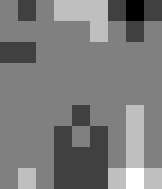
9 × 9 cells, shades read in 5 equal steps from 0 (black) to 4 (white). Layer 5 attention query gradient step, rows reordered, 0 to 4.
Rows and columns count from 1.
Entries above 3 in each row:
0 0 0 0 0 0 0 0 1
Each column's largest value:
2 3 2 3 3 3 3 4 3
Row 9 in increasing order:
1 1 1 2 2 3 3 3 4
